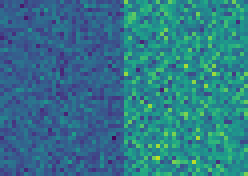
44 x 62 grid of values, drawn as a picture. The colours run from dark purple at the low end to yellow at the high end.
It is made of 1 by 2 panels. Panel 1,1: low, fine-grained. Panel 1,2: middling, fine-grained, strong in contrast.
